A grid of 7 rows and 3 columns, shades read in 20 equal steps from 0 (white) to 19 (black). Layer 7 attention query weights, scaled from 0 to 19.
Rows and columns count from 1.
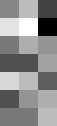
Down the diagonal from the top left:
9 0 8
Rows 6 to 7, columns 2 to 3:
8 6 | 10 5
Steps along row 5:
up up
